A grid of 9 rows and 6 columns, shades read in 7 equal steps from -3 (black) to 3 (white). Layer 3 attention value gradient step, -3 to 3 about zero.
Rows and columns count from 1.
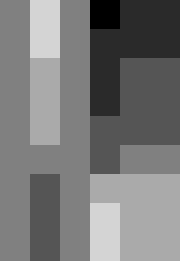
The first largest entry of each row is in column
2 2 2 2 2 1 4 4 4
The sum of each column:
0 4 0 -6 -4 -4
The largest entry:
2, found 4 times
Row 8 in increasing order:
-1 0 0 1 1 2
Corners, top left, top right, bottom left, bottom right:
0 -2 0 1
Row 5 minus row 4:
0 0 0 1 0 0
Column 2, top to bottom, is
2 2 1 1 1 0 -1 -1 -1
